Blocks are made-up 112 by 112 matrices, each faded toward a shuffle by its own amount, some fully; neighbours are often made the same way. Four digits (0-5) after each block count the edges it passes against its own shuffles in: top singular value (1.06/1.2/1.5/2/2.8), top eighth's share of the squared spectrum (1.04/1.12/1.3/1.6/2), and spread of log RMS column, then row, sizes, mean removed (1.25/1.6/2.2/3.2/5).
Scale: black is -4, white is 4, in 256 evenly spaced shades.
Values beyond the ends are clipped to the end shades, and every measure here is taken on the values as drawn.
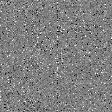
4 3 2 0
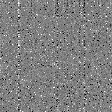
4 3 2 1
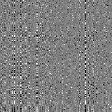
5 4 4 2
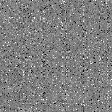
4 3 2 1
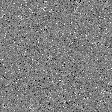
0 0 0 0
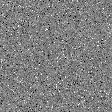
0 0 0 0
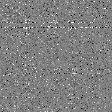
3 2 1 2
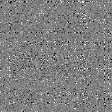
2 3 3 3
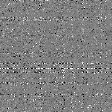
3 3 2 3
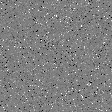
0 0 0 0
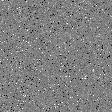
0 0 0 0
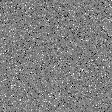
0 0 0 0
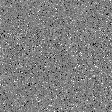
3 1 0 0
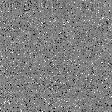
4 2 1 0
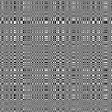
5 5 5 5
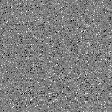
4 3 1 1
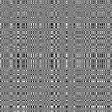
5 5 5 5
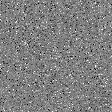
2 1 0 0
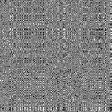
5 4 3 3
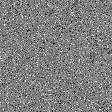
2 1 0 0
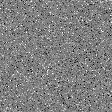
0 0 0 0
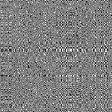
5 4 3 3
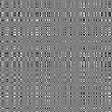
5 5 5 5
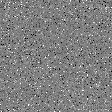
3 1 0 0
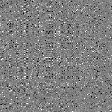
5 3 2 2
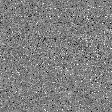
1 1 0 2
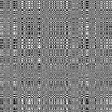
5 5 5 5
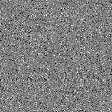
4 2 1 1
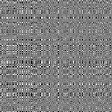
5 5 4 4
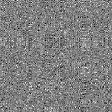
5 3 2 2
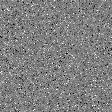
1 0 0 0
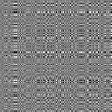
5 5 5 5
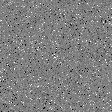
0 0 0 0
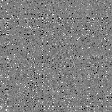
4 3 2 2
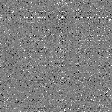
4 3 2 2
